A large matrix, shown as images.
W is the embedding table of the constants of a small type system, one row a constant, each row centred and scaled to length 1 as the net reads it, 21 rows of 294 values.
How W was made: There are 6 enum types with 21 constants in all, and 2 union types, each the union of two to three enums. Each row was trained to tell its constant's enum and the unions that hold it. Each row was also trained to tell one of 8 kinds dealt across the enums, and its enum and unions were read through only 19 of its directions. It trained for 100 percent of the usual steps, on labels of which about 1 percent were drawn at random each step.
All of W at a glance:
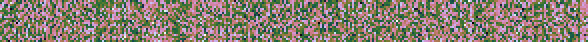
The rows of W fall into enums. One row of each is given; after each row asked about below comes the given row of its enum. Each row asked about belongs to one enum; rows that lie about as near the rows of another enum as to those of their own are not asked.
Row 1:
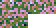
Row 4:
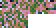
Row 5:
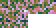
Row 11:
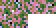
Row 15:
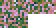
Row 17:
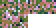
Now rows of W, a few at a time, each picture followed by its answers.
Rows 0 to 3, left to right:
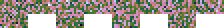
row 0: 15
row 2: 1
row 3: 1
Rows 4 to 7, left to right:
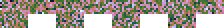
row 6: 1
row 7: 15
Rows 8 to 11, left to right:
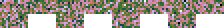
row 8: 4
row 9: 5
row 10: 1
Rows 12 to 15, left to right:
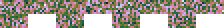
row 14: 15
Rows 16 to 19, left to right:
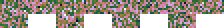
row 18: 4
